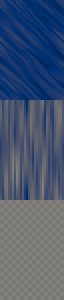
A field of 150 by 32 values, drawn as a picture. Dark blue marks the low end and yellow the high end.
It is made of 3 by 1 panels. Panel 1,1: very low, slanting down to the right, faint in contrast. Panel 2,1: low, streaked downward. Panel 3,1: middling, checkered, faint in contrast.
